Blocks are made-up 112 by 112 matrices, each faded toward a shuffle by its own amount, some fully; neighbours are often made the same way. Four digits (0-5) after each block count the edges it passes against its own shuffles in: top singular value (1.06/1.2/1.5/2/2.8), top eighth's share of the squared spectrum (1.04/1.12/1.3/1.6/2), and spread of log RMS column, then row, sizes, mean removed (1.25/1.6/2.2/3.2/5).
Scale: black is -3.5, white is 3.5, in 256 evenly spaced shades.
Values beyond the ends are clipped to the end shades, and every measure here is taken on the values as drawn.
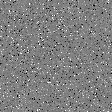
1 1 0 0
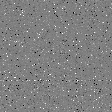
3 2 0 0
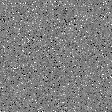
2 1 0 1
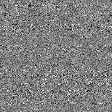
1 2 0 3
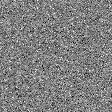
0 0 0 0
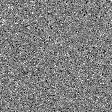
1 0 0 0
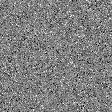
0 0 0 0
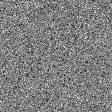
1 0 0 0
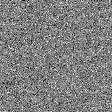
1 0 0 0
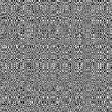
5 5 4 4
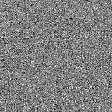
3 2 0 1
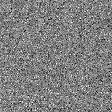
3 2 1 1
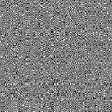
5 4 3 3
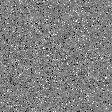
2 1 0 0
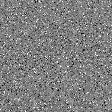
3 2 0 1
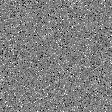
2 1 0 0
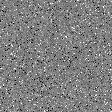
0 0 0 0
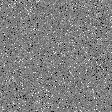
2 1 0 0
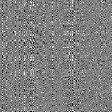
5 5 4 2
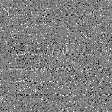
4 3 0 2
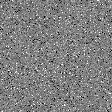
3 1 0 0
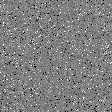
0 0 0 0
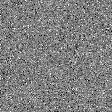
3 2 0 1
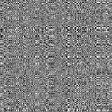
5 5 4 4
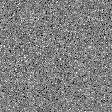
3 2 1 0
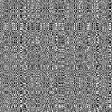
5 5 4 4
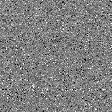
3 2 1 1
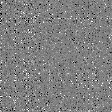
2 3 2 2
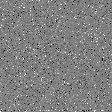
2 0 0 0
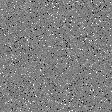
0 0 0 0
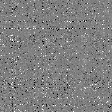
2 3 2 2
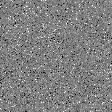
0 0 0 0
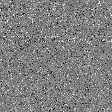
0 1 0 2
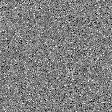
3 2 1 0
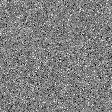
1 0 0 0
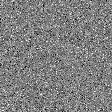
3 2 0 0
